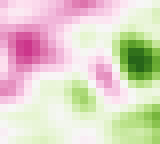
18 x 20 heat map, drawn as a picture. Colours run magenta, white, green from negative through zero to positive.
Roughest part: middle right. Ninth with the highest average: middle right. Slope: up to the bottom right. Histogram: bell-shaped. Mirror symmetry: none. Lone odd cells: none.
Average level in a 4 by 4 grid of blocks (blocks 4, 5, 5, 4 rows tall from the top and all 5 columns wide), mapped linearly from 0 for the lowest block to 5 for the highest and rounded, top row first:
1113 / 0125 / 1323 / 3334
